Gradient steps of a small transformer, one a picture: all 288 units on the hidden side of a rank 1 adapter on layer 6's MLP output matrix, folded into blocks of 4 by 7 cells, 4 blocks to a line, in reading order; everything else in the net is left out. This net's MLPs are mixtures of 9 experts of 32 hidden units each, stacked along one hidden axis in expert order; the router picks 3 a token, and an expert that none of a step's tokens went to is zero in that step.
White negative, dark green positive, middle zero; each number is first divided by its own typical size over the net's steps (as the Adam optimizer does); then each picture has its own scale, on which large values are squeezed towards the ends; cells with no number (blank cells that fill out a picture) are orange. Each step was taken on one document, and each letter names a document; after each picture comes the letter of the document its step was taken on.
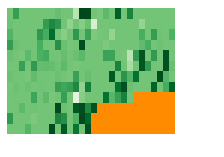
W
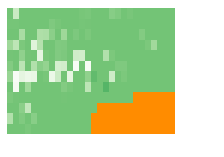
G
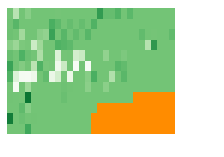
G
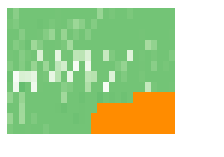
G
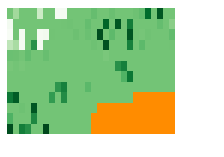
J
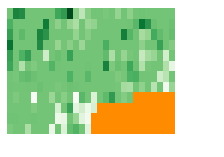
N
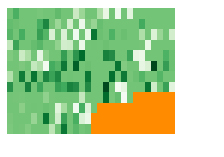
W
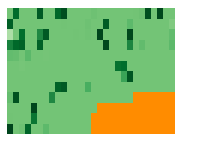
J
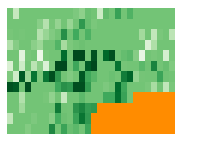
W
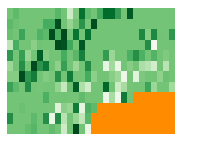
W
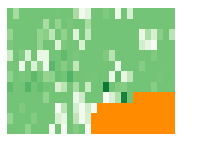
W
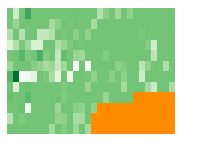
G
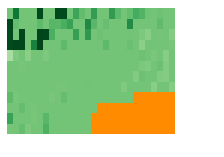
J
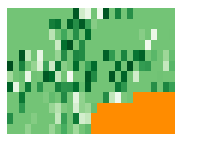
W
